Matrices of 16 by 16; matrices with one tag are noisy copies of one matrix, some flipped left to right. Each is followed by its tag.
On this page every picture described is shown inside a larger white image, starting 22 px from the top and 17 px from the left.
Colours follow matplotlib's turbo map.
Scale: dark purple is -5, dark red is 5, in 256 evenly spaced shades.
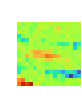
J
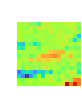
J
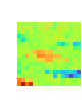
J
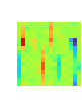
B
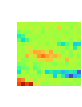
J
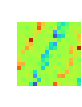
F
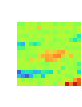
J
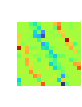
F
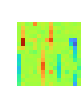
B
